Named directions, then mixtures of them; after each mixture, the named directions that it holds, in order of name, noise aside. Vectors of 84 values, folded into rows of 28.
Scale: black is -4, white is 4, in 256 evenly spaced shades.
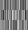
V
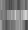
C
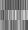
C, V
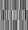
V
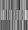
C, V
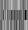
C, V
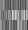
C, V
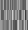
V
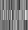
C, V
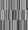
V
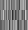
V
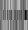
C, V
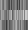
C, V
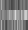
C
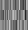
V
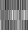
C, V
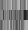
C, V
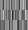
V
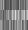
C, V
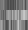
C, V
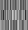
V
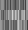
C, V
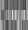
C, V
